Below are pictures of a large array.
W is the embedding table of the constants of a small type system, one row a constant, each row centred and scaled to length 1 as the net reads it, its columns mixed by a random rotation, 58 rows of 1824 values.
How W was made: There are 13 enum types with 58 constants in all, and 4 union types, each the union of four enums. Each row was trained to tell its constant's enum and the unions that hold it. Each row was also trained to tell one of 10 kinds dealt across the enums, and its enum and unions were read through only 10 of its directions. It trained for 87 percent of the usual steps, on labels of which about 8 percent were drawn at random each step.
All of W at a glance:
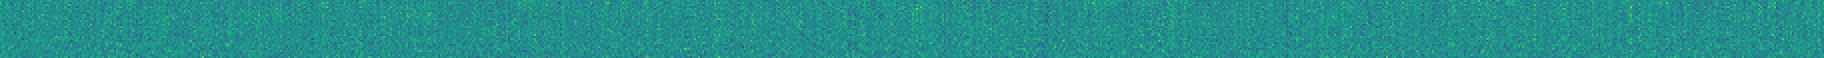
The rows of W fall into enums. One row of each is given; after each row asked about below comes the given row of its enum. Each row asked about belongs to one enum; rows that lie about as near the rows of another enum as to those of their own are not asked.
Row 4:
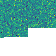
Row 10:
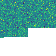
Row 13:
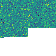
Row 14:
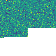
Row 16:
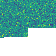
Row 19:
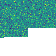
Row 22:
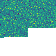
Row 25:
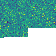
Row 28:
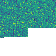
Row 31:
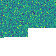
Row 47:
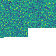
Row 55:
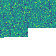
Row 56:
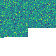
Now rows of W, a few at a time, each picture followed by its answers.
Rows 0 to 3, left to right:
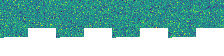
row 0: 4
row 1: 10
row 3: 31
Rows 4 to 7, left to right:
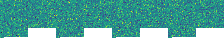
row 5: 14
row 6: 55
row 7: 31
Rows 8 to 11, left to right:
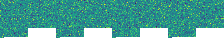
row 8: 14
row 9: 19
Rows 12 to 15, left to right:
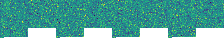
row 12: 55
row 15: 19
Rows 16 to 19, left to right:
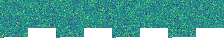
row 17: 56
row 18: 56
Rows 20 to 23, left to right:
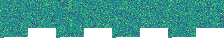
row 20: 14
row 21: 4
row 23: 16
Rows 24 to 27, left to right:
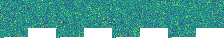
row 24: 22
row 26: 14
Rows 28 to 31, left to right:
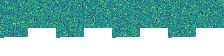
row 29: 4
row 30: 10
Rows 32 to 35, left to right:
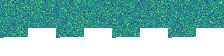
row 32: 10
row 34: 4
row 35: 31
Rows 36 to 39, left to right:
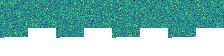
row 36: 56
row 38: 19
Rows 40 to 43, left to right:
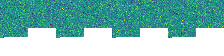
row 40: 13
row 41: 19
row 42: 55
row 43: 28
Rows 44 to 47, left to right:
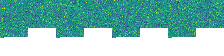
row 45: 10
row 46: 10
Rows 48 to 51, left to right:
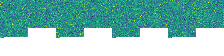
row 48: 13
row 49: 47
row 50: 13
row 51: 56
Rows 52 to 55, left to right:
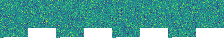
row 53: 56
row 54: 14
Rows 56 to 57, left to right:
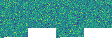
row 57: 31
